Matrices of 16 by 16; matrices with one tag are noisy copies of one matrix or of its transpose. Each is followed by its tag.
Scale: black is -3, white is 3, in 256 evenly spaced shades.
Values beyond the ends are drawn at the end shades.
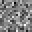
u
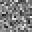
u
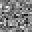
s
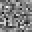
s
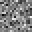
u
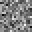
u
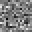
s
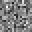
s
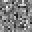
s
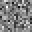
s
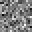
u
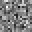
s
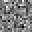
s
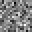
u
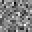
u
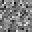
u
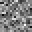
u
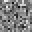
s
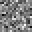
u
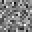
u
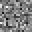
s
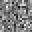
s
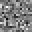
s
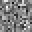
s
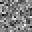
u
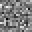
s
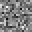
s
